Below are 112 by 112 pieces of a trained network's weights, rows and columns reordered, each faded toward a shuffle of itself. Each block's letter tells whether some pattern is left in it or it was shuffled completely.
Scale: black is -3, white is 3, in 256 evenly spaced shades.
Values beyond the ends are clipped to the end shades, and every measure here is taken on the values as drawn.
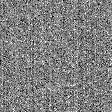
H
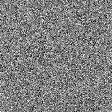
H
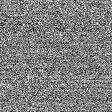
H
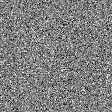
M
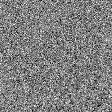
H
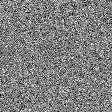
M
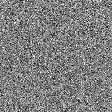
H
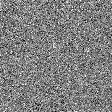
M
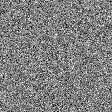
M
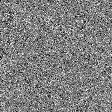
M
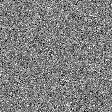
M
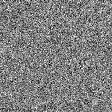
H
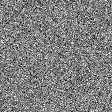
M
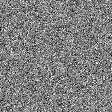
H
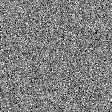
M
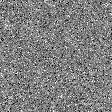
M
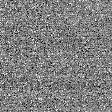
H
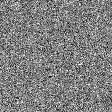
M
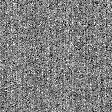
H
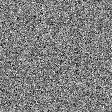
M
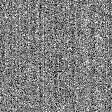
H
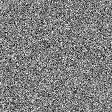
M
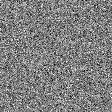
M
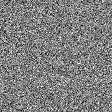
H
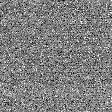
H
